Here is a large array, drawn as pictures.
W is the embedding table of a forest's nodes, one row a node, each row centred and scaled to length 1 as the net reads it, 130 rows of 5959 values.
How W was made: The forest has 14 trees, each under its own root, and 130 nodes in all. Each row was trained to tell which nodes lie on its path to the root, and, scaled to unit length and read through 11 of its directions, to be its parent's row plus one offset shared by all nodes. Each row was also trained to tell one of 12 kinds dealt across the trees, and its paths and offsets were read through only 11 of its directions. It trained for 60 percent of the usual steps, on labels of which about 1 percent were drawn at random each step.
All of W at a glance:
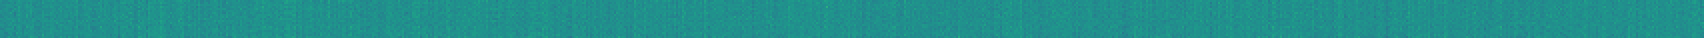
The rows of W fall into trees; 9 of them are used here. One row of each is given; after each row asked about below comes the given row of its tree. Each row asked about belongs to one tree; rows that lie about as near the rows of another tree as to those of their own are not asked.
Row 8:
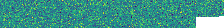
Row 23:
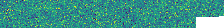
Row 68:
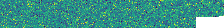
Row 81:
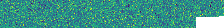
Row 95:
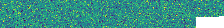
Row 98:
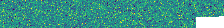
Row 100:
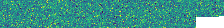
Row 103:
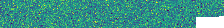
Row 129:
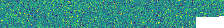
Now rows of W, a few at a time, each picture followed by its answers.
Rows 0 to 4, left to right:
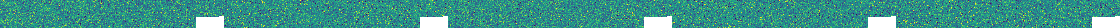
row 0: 129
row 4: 103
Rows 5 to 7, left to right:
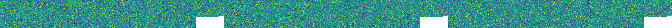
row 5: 81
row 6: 23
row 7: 103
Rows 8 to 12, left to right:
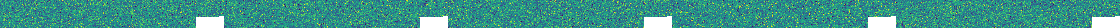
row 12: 129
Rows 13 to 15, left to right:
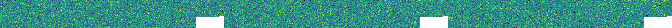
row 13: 103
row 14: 95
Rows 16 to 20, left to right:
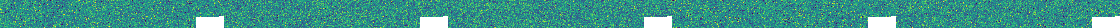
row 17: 98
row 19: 81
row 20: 68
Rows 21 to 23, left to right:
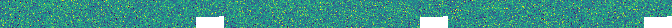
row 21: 103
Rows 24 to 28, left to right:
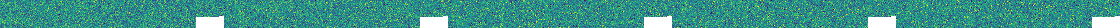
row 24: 129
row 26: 8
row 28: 68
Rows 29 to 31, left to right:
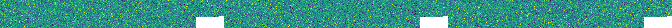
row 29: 68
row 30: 68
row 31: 23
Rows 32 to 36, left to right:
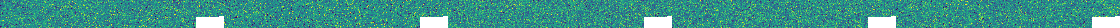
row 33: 81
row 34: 81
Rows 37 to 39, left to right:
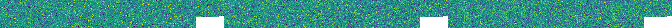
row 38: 8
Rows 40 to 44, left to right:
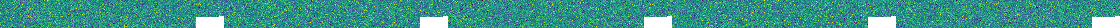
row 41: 129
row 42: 8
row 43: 8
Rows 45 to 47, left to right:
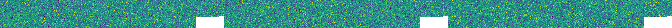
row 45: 98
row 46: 23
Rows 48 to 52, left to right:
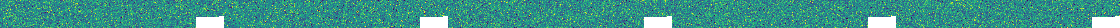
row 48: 8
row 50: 95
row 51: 103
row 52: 68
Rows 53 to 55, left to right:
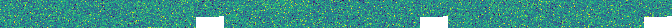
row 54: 129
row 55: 103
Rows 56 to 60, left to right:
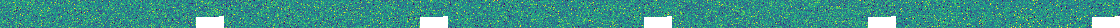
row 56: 68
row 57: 103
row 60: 68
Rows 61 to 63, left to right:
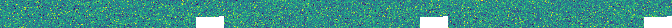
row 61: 98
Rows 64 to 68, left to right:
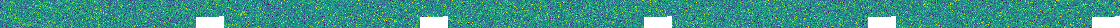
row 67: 98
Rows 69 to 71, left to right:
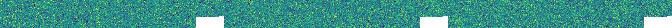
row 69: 8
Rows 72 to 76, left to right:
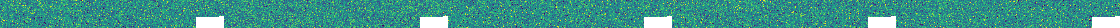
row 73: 68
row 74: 98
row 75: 129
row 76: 103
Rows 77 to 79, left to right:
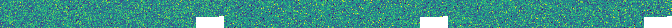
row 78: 8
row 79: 129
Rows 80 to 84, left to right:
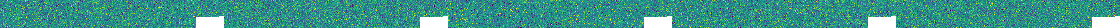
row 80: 98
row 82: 98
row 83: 8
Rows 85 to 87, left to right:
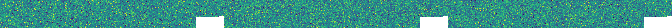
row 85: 8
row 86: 81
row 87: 100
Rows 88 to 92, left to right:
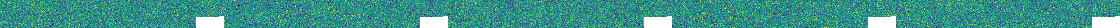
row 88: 68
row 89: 98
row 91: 95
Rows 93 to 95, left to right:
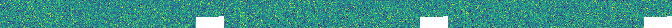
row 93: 68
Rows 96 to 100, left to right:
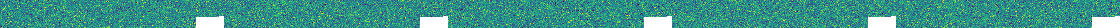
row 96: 103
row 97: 129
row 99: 129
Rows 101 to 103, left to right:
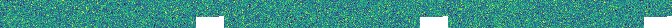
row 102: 95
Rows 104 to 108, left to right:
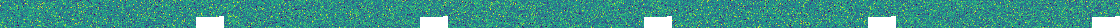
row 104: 23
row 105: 8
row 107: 98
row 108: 129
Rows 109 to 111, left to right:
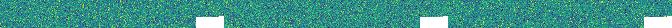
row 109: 68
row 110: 81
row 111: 8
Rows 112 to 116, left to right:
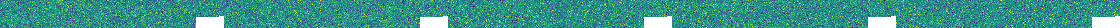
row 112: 129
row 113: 103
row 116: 98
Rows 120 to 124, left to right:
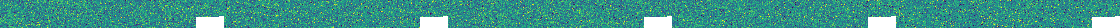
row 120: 129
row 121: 103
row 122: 8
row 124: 98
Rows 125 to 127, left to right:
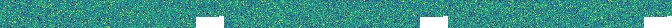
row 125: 103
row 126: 100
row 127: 23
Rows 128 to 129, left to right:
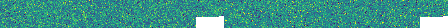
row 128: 68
